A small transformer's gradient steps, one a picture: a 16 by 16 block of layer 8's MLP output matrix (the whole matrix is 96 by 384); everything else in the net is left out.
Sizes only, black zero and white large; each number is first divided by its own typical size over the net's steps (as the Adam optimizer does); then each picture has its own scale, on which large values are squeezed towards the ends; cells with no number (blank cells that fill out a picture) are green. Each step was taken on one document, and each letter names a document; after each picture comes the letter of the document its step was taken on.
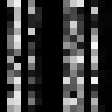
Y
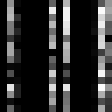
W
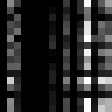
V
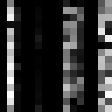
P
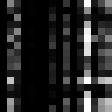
V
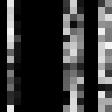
P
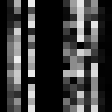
Y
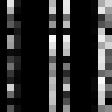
W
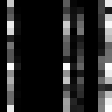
P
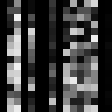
Y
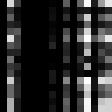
V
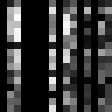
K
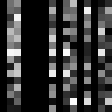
K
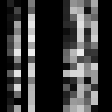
Y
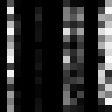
P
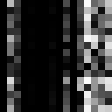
V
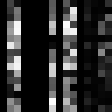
K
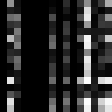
V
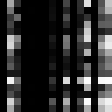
V
